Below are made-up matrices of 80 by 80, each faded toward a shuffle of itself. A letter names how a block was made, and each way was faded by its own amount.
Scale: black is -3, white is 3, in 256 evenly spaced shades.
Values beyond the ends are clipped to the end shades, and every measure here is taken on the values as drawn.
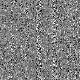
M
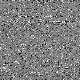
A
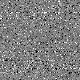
A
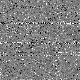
A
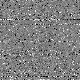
A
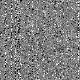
M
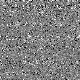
A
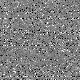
A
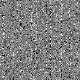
M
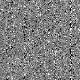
M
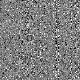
M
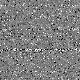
A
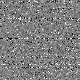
A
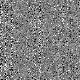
M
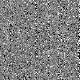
M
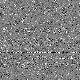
A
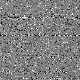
A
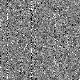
M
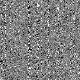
M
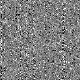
M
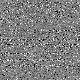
A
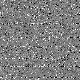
A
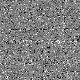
A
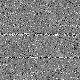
A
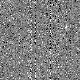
M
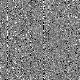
M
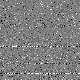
A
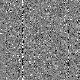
M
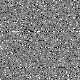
A
